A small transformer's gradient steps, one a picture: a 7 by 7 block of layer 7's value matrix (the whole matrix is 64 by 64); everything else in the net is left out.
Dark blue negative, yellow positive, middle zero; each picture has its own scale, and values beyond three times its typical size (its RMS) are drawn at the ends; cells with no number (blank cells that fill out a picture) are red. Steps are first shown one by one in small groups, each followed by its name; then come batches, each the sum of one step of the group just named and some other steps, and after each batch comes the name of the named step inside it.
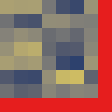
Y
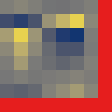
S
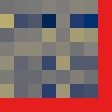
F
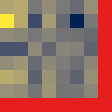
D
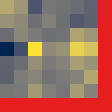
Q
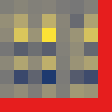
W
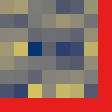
Y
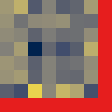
D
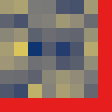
Y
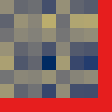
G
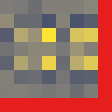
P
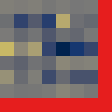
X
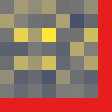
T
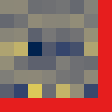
G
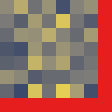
T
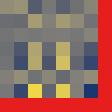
G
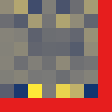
X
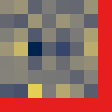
P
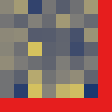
X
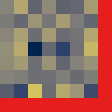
T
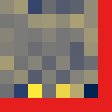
G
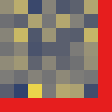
T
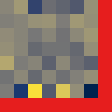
G
